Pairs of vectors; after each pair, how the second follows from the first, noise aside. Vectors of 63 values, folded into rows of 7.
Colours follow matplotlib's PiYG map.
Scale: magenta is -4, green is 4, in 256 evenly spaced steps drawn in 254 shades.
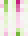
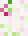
shuffled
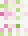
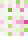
reversed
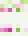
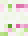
reversed
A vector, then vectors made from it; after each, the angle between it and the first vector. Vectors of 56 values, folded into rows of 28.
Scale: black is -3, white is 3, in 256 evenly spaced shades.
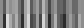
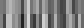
nearly parallel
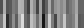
nearly opposite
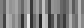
nearly parallel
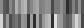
orthogonal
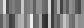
partly opposed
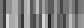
nearly parallel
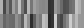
partly aligned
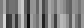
nearly opposite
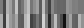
nearly parallel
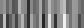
nearly opposite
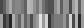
orthogonal
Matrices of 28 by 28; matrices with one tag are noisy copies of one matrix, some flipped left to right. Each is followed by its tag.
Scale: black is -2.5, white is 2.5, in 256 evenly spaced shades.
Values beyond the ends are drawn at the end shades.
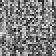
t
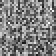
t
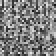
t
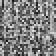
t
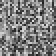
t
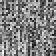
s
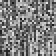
s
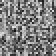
t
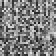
t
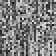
s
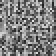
t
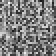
t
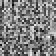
t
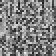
t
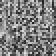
t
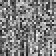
s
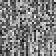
s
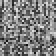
t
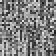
s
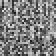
t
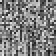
s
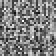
t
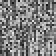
s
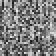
t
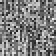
s
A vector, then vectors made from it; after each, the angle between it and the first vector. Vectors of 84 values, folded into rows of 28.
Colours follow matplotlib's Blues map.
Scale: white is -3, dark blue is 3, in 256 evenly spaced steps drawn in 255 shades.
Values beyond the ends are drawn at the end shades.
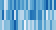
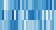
nearly parallel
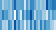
partly aligned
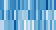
nearly parallel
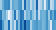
partly opposed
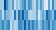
nearly opposite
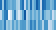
orthogonal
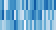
nearly parallel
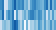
nearly parallel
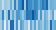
partly aligned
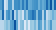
nearly parallel
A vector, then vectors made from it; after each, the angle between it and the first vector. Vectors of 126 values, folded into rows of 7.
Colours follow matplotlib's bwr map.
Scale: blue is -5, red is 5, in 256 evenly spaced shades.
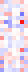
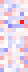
nearly parallel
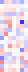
nearly opposite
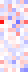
orthogonal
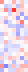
partly aligned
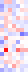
orthogonal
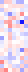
nearly opposite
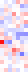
orthogonal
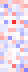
partly aligned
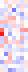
orthogonal
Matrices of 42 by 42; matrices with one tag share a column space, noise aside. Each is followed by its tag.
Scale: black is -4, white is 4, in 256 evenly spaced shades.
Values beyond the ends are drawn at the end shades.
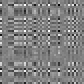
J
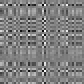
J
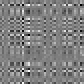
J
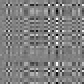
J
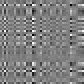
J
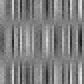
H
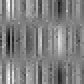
H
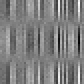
H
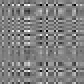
J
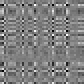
J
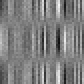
H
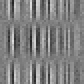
H
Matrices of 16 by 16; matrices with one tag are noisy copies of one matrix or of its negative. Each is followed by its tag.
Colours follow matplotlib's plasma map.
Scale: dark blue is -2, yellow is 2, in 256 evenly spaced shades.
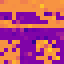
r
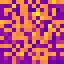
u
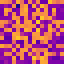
u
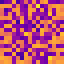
u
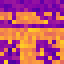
r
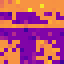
r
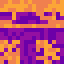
r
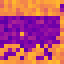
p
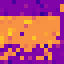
p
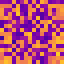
u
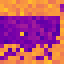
p
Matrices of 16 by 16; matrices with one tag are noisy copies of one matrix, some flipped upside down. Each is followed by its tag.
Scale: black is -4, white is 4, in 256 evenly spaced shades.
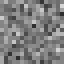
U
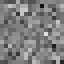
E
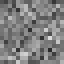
E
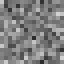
U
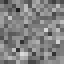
E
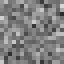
U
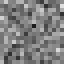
U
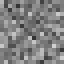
U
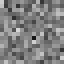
U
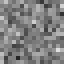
U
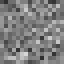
E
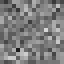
E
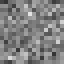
E
